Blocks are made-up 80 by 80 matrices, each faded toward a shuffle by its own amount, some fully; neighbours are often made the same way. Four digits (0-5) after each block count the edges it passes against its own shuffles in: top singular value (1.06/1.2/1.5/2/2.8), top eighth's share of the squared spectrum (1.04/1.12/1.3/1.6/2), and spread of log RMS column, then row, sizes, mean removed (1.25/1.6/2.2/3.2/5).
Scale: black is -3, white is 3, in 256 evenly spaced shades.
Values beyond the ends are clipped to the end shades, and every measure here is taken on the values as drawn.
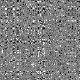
4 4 3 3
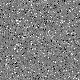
0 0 0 0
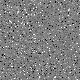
1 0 0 0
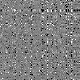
4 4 3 3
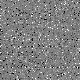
1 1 1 1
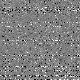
2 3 2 3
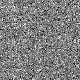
3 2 1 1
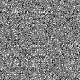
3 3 1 1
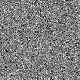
3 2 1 1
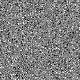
3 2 1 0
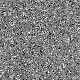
0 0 0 0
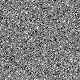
1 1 0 0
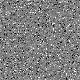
2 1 0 0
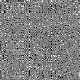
4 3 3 2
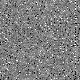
3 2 1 0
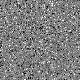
3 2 1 0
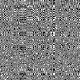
5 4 3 3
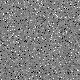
0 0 0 0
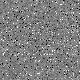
1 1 0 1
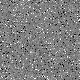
0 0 0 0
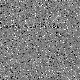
1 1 1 1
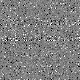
2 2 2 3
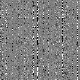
3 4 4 2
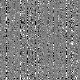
2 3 4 2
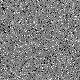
2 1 0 0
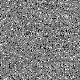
3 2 0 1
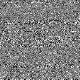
1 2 0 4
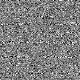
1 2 0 3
